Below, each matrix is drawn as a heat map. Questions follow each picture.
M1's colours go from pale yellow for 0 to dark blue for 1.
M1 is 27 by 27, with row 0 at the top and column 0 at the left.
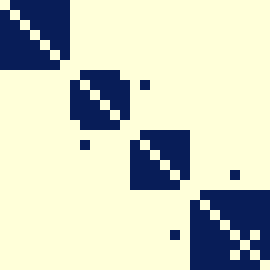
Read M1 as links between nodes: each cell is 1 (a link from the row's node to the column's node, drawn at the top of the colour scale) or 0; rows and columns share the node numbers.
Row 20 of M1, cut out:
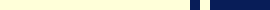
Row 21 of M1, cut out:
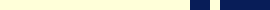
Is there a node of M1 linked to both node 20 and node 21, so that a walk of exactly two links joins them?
yes
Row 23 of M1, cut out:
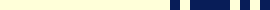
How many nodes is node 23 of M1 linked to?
7
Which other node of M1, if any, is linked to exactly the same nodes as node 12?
node 7
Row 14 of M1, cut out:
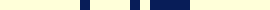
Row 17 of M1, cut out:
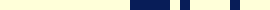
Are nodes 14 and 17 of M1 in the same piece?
yes
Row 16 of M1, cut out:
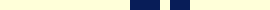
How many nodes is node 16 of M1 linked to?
5
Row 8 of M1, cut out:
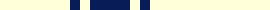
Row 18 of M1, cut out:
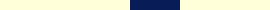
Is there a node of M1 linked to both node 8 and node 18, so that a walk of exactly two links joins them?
yes
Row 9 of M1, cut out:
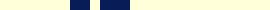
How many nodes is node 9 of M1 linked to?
5
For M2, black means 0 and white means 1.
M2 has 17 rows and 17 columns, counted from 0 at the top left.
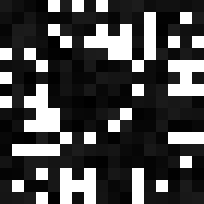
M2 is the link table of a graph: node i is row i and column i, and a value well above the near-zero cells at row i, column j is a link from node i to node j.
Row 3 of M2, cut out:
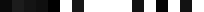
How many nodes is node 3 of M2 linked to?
8
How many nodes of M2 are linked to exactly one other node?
1
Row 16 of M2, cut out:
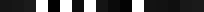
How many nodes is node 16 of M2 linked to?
4
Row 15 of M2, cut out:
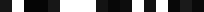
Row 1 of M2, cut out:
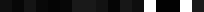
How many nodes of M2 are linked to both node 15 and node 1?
0
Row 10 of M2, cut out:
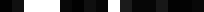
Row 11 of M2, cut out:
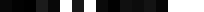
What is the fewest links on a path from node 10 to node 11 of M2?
3
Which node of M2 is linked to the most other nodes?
node 3
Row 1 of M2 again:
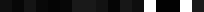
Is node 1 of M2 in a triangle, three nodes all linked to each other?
no
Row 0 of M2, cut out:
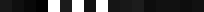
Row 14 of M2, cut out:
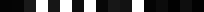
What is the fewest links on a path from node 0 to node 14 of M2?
3
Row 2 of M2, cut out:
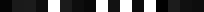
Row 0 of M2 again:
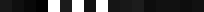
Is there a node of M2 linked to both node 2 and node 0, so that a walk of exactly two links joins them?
yes
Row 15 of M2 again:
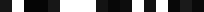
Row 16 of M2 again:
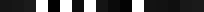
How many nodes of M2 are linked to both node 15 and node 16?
3
